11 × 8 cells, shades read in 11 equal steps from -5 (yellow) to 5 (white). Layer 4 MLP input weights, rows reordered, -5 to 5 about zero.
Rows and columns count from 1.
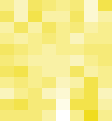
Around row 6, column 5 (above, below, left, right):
0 1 1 2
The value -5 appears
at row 11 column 7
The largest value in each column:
2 2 1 2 5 2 3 2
